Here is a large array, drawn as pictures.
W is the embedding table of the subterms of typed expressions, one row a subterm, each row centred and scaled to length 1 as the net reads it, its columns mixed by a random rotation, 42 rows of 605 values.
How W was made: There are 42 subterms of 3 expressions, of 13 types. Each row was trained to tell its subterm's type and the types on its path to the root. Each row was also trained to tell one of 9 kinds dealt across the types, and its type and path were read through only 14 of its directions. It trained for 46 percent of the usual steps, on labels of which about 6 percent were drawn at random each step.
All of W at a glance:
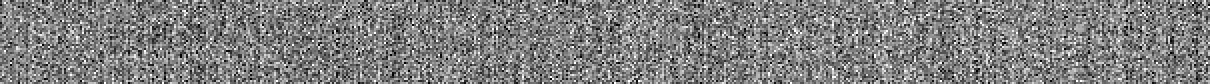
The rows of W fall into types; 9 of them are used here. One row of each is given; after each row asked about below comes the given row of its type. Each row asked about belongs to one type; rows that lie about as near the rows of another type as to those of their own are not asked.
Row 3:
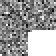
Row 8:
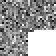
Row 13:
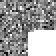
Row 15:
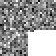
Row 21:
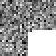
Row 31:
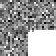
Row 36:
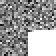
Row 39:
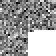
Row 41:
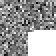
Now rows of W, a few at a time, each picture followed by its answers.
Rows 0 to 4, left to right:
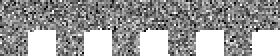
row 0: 39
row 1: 41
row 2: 8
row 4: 31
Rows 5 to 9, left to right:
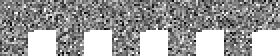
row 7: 41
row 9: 36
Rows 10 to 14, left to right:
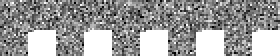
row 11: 39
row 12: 31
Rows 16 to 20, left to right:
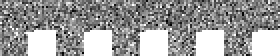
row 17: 41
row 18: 21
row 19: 21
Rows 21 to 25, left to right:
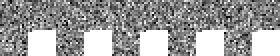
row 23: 15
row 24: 15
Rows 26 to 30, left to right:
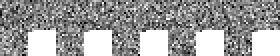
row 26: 21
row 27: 41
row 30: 13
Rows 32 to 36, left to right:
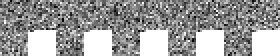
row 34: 21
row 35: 39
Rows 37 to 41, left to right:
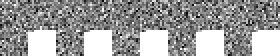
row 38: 36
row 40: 31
